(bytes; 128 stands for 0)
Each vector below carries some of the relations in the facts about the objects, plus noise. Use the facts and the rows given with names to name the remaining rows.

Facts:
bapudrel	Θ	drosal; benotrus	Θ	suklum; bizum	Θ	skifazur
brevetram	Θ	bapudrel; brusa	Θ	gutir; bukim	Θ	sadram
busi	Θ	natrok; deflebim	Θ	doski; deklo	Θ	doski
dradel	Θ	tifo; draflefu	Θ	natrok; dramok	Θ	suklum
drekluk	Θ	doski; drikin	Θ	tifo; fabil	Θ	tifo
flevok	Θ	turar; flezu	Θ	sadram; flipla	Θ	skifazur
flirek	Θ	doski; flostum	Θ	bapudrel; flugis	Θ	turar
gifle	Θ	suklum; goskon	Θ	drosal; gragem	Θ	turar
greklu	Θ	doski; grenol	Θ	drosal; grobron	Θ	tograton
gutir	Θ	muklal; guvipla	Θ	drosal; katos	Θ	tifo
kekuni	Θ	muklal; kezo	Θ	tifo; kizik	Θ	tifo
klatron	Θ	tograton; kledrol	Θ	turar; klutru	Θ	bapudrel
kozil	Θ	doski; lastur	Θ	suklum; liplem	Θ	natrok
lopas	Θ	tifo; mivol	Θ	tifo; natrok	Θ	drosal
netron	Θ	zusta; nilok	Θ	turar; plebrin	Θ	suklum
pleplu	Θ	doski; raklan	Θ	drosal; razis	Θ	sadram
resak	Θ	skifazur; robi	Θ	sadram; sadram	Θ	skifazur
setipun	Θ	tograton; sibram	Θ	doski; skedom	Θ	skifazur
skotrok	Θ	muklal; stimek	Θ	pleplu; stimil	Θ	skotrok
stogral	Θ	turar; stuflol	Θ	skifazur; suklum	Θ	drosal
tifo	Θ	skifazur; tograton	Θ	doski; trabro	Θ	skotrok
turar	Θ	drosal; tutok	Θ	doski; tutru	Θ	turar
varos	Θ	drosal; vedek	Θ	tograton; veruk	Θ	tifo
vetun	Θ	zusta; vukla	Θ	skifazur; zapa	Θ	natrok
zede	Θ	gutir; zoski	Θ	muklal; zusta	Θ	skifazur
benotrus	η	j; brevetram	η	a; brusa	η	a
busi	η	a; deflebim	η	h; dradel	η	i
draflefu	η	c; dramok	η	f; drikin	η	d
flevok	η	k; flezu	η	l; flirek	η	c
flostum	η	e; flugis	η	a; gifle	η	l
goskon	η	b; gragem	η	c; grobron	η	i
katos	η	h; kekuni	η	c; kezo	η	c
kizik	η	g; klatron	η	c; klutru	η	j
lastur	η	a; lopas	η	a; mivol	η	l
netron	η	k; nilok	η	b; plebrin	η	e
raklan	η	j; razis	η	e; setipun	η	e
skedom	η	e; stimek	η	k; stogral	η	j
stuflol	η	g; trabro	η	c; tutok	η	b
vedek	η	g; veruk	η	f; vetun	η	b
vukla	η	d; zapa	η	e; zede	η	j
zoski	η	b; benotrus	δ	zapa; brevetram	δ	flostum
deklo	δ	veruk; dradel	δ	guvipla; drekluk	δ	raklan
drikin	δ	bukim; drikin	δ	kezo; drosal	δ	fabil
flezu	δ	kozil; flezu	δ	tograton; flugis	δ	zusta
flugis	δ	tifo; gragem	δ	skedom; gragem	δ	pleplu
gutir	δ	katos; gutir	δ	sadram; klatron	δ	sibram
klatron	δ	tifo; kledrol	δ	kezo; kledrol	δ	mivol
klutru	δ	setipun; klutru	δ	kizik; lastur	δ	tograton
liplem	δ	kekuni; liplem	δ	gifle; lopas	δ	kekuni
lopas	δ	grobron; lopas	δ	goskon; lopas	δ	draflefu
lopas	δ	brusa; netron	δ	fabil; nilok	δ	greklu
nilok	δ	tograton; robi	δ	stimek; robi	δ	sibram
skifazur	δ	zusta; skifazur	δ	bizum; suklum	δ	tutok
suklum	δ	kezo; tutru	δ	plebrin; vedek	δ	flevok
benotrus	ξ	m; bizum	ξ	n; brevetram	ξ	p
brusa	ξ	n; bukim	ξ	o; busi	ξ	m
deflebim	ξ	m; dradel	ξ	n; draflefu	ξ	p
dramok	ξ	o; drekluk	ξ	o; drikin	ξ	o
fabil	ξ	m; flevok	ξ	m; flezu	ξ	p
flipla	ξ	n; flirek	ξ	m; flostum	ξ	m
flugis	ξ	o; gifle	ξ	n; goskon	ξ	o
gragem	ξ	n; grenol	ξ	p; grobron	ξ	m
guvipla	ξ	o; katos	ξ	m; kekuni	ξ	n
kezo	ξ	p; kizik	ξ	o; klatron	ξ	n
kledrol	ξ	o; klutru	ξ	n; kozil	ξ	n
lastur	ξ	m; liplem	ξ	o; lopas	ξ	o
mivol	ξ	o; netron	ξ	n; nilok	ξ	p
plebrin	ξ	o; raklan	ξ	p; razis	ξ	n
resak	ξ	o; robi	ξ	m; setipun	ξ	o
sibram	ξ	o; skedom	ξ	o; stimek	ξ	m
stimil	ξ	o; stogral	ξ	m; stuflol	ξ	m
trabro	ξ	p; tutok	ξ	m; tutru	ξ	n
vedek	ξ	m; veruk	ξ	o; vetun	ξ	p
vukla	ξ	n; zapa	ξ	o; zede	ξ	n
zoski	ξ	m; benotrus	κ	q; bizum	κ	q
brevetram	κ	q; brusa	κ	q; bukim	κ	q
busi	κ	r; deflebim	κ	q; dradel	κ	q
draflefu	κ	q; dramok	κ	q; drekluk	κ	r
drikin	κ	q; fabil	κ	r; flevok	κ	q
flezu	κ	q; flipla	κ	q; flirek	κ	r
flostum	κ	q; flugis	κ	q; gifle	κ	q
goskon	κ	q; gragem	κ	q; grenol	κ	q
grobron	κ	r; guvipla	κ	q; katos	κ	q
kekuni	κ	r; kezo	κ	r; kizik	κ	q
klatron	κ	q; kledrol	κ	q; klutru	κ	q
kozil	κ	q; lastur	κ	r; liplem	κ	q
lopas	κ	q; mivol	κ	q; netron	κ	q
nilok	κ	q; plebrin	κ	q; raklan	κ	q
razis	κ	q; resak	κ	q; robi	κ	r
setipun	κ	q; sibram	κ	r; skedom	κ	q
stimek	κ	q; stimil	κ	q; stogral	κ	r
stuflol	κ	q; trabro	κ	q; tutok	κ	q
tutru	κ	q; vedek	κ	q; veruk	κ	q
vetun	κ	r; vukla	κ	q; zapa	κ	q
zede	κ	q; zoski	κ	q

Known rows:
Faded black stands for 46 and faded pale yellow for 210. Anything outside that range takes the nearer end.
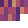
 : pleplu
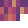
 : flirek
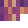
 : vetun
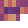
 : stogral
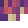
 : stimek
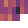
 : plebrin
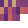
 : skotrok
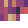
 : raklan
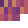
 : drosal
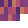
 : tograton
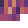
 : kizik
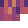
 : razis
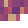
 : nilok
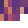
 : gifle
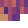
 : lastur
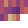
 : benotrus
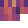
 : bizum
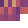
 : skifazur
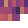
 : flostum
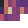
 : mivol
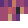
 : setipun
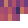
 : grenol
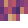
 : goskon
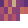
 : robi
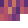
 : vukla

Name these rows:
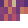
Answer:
kezo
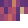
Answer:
grobron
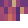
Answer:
sibram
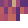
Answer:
drekluk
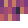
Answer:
guvipla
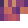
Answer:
katos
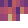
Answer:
klatron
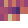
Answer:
klutru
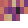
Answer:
dramok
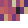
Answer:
veruk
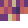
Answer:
zede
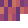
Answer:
deklo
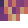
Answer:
netron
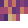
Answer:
zoski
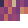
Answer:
fabil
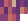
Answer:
kekuni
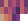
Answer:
brevetram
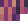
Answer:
brusa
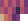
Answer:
flugis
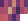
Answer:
lopas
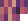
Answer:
stimil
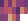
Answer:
deflebim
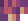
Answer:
tutok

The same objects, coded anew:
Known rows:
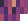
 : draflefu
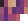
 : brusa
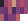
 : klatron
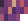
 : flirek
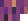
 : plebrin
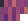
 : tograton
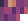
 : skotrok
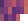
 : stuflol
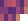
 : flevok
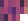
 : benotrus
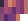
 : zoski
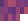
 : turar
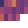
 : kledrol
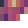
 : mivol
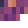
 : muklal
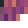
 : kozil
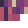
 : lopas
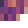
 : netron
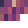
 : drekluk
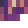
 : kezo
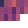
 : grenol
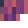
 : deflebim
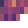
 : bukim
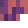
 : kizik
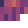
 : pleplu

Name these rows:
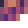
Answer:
zede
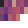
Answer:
flezu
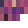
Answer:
setipun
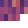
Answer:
stogral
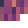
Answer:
goskon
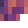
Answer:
katos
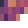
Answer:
dradel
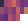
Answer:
gifle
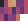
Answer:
stimil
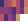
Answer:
stimek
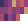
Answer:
vetun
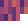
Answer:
raklan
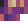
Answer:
drikin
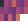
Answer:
nilok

